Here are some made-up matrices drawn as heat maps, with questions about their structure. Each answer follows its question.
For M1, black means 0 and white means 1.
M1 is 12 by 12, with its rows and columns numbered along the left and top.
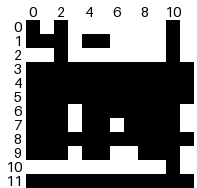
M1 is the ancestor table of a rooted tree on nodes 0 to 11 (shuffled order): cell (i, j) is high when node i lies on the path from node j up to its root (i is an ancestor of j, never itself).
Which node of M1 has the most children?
0
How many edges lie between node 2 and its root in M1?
1
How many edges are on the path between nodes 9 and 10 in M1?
4
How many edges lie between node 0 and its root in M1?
2
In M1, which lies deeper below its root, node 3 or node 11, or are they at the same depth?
the same depth
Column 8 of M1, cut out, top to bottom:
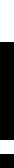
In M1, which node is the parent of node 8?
1
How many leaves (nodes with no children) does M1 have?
5
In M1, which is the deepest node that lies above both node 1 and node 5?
0
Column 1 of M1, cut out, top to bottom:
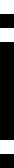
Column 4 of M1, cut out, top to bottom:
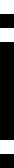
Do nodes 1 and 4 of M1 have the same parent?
yes
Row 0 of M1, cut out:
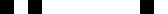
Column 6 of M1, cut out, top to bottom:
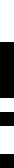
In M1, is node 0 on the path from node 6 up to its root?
yes
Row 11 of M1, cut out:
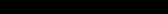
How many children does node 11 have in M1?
0
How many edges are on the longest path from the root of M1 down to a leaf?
7
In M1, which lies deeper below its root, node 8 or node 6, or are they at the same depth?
node 6
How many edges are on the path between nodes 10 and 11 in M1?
7
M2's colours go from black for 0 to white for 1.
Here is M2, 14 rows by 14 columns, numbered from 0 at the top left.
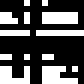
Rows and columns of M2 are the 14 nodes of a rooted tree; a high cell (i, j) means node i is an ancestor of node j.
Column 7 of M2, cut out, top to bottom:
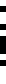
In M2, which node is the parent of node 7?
0
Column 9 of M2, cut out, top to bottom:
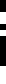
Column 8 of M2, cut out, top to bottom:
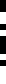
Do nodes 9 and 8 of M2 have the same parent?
no
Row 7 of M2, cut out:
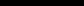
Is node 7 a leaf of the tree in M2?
yes
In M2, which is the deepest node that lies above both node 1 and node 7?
9
